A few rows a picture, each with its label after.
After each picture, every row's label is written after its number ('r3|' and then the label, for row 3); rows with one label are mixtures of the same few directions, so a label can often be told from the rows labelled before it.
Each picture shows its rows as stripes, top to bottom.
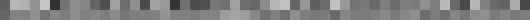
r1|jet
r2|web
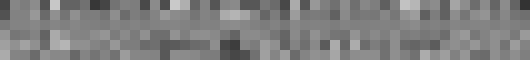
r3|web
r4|web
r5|web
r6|jet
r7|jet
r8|web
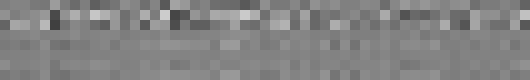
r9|web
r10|web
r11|jet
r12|web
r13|jet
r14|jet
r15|web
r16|jet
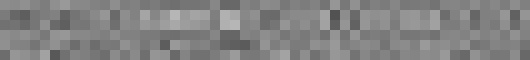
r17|jet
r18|jet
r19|jet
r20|jet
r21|web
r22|jet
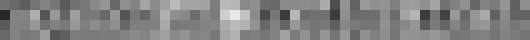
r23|jet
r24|web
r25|web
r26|jet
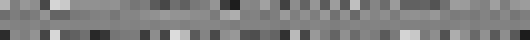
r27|jet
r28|jet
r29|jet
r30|web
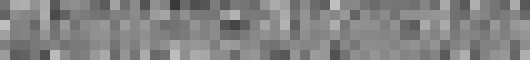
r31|jet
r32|jet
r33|web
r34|web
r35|jet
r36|jet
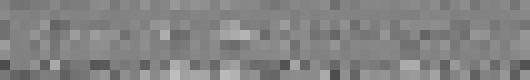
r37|jet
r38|web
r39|jet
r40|web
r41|web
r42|web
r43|web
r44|jet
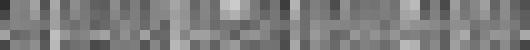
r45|web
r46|web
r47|web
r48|jet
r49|web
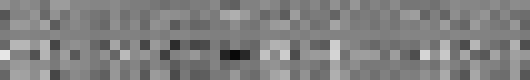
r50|jet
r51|web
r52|jet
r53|web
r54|jet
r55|web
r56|jet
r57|jet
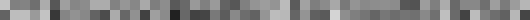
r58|web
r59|jet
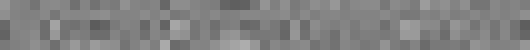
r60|web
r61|web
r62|web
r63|web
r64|web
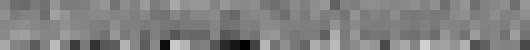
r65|jet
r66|jet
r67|jet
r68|jet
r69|web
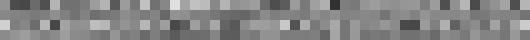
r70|jet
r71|web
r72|web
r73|jet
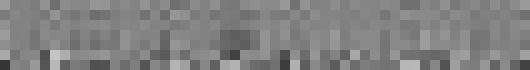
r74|web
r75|web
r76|web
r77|web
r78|web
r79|jet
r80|web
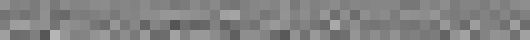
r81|web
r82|jet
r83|jet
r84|jet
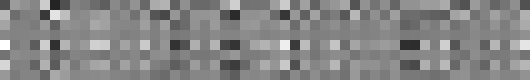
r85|jet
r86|jet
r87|web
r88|web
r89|web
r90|jet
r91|web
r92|jet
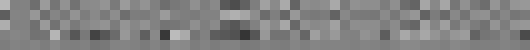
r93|web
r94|web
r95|web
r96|web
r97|web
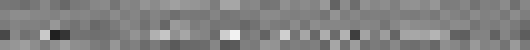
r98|jet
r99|jet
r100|web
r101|jet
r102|jet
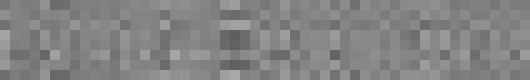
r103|jet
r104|web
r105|web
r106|web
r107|web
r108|jet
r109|web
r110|jet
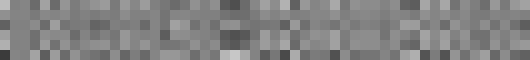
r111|web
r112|web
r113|web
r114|web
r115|web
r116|web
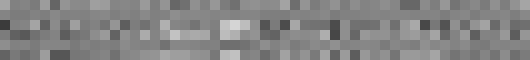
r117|web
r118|jet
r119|web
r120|jet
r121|web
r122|jet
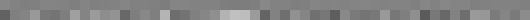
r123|web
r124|web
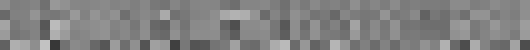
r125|jet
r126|web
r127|jet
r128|jet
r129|jet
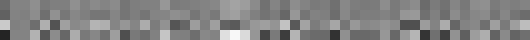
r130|web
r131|web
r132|web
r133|web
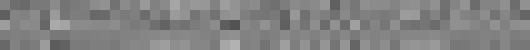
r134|jet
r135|web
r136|jet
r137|jet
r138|jet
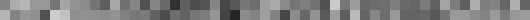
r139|jet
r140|jet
